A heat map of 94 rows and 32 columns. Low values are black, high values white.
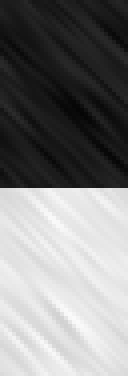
It is made of 2 by 1 panels. Panel 1,1: very low, slanting down to the right, faint in contrast. Panel 2,1: very high, slanting down to the right, faint in contrast.
